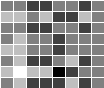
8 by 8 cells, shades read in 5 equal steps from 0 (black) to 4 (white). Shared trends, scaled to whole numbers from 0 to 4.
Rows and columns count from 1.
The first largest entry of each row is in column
1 1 1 2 1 2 2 2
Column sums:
19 23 13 14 10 16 13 16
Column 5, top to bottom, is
2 1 2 1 1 2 0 1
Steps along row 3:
same down same up same down up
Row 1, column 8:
2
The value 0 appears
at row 7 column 5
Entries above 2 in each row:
0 4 0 1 2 2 4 2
